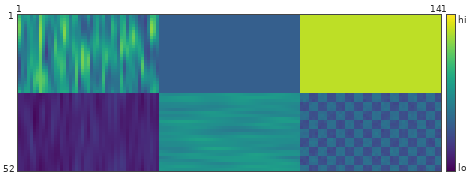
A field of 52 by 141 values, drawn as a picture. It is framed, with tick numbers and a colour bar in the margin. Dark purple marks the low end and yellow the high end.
The table splits into 2 rows of 3 panels. Panel 1,1: middling, streaked downward, strong in contrast. Panel 1,2: low, flat. Panel 1,3: very high, flat. Panel 2,1: very low, streaked downward, faint in contrast. Panel 2,2: middling, streaked across, faint in contrast. Panel 2,3: low, checkered.
